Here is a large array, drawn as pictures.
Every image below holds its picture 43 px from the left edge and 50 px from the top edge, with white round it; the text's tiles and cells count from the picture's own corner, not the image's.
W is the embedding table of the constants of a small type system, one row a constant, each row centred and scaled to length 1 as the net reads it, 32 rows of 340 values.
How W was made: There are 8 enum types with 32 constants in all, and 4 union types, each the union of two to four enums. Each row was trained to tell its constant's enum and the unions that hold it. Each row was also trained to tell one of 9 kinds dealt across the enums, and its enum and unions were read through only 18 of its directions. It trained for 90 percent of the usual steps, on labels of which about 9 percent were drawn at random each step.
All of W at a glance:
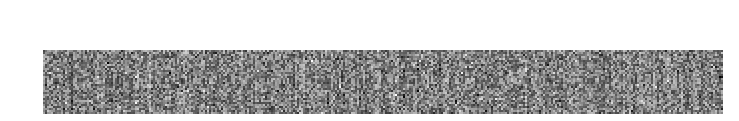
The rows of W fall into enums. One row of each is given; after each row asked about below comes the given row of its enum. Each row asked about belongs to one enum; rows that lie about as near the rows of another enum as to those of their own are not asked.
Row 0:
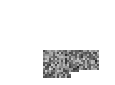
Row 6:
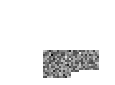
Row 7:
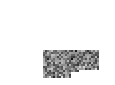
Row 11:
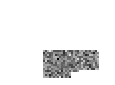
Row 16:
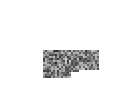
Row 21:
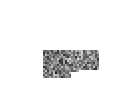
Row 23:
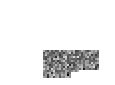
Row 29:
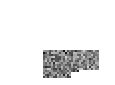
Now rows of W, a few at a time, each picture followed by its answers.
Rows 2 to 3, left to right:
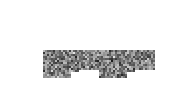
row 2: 16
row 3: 16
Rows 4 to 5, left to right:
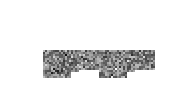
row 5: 6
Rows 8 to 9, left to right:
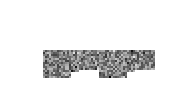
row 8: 21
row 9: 6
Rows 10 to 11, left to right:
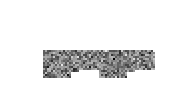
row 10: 0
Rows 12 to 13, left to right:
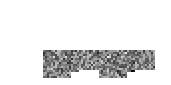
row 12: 7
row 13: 29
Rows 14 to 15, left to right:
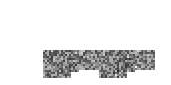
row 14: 7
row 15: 7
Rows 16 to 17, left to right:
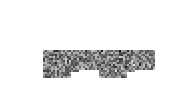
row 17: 11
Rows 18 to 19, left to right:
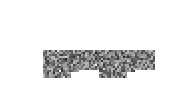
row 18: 7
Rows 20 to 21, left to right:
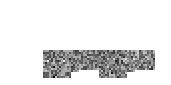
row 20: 6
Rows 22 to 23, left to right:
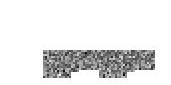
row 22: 29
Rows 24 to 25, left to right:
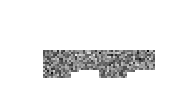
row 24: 21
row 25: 16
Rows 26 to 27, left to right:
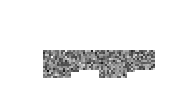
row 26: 29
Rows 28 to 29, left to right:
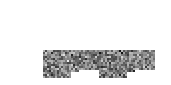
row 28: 16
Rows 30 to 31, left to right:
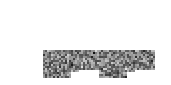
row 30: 11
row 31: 11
